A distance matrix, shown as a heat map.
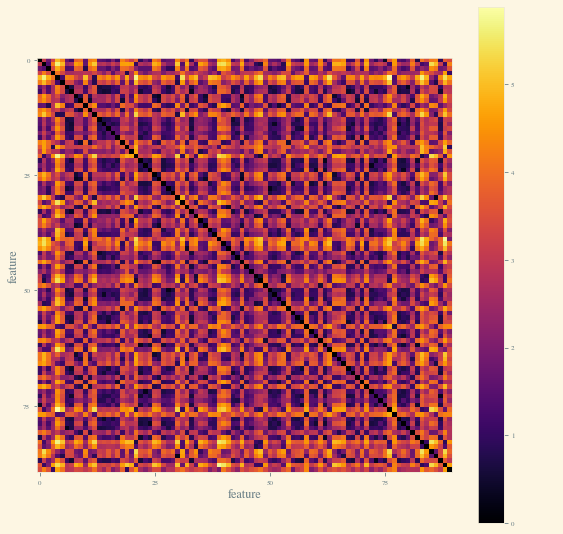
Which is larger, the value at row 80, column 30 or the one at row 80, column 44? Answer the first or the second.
the first
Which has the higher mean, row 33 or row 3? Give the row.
3
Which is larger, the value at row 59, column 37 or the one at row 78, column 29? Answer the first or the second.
the second
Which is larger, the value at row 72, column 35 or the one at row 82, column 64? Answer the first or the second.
the second
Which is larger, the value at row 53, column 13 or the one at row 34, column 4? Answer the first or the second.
the second
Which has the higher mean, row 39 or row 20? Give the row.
39
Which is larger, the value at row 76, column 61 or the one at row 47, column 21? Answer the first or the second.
the first
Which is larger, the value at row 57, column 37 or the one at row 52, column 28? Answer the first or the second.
the first
